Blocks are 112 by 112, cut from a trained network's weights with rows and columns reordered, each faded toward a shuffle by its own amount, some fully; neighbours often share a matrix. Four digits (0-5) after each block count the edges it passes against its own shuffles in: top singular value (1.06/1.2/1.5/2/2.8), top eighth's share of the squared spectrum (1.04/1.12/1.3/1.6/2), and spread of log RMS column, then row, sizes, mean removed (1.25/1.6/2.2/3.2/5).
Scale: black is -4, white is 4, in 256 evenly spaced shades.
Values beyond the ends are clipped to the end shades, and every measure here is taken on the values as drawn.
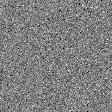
1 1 0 0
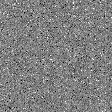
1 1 0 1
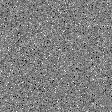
0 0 0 0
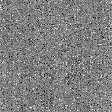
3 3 1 2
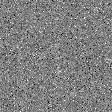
1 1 0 0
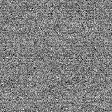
3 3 1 1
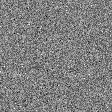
0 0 0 0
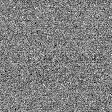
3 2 0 0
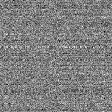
4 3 1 2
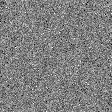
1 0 0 0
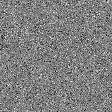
0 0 0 0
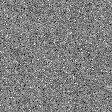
0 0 0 0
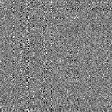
4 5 3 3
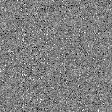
2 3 2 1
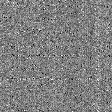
2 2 0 2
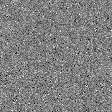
1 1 0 0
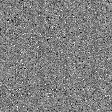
2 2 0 1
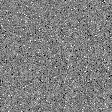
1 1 0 0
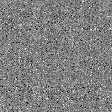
2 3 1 2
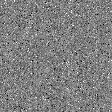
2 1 1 1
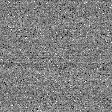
2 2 1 0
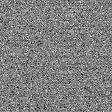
2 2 1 0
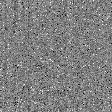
2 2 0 2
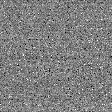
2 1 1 0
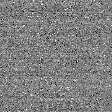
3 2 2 0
